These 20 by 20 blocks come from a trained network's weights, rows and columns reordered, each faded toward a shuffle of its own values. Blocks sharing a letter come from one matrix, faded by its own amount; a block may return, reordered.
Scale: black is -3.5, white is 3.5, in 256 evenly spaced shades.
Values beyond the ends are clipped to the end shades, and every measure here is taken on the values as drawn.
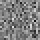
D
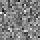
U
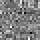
D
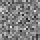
U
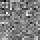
D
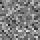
U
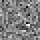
D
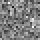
U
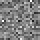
D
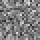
U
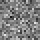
U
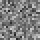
U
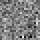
D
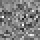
D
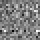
D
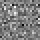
D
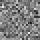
U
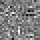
D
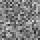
U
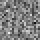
U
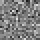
U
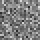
U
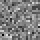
U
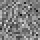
U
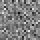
D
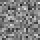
U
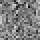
D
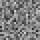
U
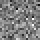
D
